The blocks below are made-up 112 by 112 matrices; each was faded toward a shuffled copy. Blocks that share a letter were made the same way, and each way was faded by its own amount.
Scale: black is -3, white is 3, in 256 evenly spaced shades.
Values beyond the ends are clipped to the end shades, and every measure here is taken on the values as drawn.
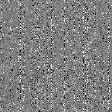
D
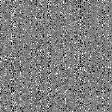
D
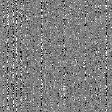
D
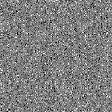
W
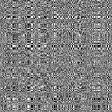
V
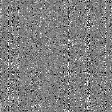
D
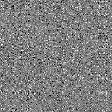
W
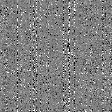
D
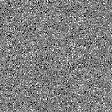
W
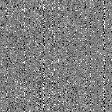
D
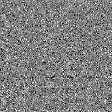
W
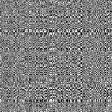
V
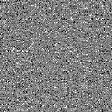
W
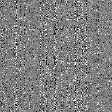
D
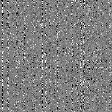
D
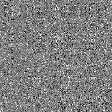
W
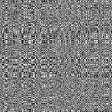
V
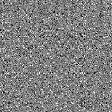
W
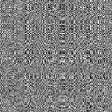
V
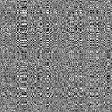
V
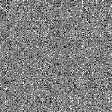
W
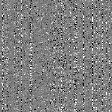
D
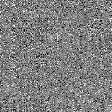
W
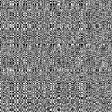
V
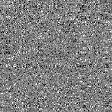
W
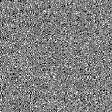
W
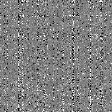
D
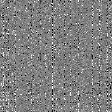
D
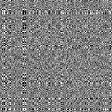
V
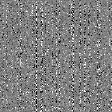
D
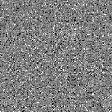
W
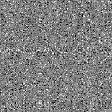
W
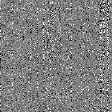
D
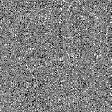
W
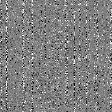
D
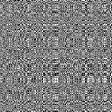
V
